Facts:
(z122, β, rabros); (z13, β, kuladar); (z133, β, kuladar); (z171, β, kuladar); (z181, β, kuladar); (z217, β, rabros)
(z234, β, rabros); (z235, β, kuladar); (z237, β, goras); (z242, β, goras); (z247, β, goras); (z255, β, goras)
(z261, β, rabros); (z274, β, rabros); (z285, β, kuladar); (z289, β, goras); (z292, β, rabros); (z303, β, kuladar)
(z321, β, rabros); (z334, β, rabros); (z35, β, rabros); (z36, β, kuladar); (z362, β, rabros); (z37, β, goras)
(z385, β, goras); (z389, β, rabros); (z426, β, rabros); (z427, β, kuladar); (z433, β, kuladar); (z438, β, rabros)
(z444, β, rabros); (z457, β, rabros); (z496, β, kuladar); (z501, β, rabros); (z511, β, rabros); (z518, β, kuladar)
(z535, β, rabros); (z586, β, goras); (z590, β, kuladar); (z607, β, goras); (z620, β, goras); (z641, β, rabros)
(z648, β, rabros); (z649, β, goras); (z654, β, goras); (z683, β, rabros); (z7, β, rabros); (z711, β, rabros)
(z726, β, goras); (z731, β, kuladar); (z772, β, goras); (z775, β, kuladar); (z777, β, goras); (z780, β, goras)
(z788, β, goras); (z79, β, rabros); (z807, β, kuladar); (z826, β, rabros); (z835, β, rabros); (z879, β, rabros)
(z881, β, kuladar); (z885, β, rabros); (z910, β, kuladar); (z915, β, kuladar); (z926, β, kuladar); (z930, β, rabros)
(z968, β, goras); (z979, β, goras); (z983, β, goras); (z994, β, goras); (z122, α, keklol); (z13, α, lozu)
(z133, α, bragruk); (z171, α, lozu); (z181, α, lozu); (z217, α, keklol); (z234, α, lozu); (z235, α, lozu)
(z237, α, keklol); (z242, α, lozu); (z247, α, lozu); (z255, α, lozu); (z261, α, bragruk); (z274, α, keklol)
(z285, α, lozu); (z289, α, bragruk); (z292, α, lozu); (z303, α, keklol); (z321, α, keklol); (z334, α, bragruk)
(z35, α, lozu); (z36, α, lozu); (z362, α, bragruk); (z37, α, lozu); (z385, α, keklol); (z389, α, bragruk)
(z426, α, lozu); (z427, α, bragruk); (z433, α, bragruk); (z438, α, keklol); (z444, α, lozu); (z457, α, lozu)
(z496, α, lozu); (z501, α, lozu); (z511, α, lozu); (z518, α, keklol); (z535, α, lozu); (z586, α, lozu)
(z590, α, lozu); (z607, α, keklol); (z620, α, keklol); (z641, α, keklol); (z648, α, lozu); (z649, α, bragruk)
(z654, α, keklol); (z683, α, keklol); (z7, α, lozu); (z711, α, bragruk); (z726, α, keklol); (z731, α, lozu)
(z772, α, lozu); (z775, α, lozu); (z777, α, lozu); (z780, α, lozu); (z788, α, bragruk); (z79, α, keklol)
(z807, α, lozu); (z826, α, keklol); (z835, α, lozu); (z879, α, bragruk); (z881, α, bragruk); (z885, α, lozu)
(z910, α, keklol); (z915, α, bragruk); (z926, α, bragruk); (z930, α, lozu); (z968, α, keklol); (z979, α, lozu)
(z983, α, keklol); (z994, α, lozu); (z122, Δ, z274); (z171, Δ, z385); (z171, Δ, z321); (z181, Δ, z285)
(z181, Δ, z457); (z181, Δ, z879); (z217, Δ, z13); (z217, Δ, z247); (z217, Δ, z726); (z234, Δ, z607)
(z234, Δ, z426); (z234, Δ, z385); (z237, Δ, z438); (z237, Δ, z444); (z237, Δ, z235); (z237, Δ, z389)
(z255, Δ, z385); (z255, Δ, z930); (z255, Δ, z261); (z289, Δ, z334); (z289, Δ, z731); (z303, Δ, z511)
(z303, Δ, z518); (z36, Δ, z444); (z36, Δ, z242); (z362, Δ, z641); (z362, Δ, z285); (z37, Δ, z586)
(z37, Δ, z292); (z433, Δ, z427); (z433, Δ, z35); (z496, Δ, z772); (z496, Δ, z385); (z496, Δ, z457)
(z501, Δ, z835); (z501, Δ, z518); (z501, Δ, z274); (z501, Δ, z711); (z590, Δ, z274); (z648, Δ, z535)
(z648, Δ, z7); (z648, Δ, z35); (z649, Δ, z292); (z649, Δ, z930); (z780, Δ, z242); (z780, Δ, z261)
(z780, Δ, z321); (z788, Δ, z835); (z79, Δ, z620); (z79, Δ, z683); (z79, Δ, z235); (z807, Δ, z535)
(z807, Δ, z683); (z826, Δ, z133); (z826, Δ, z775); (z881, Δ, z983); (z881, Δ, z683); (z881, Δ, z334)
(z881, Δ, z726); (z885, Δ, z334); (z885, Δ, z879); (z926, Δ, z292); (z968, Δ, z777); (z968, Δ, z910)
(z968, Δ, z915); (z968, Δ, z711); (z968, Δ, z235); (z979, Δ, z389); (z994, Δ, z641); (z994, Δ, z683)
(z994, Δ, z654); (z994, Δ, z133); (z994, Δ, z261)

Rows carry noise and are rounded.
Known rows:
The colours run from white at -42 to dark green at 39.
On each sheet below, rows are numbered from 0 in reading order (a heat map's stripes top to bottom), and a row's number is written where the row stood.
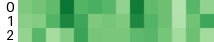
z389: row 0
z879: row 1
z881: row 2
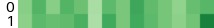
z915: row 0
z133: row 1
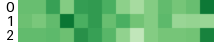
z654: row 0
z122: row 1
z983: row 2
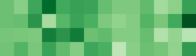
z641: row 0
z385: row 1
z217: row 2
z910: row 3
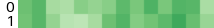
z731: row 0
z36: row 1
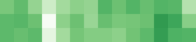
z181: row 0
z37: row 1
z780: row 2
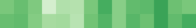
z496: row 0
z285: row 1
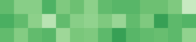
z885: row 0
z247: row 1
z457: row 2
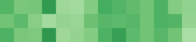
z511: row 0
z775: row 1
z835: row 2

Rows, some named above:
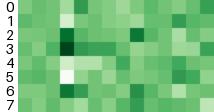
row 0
z289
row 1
z994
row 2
z711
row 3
z683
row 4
z496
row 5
z37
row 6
z334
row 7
z234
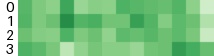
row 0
z501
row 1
z535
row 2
z885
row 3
z979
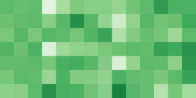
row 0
z780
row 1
z237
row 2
z303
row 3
z772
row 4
z968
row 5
z788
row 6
z362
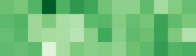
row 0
z438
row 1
z235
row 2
z590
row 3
z780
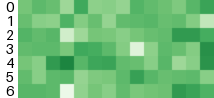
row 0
z788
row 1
z885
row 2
z242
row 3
z968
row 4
z321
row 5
z457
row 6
z586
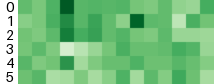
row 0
z274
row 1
z261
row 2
z122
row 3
z171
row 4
z444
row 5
z13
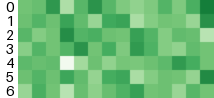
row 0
z607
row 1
z518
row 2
z535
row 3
z427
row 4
z255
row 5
z518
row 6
z926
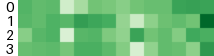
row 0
z242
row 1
z620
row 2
z649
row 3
z968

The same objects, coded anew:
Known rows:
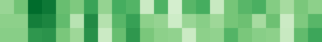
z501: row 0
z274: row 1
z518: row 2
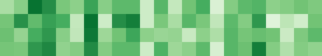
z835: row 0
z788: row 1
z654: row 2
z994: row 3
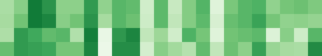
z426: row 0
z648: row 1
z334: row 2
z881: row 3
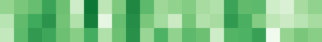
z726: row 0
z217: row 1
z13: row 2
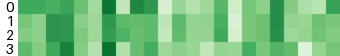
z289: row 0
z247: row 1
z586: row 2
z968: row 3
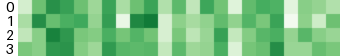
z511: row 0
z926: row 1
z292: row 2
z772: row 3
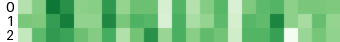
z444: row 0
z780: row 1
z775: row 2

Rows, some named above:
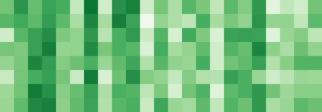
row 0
z788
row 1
z649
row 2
z234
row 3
z780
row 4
z731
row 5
z321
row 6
z885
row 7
z36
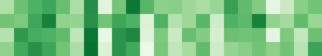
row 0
z910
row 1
z255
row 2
z261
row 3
z389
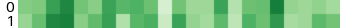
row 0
z37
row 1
z36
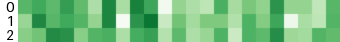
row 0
z649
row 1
z433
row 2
z181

